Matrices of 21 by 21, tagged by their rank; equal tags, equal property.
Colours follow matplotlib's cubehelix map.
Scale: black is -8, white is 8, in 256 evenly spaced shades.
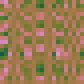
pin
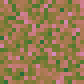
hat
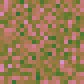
hat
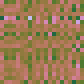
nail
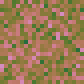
hat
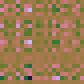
pin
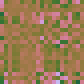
nail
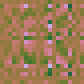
nail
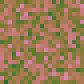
hat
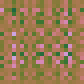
pin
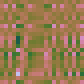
pin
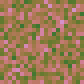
hat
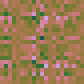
nail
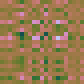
pin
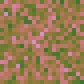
hat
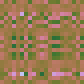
pin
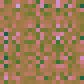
nail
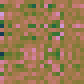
nail
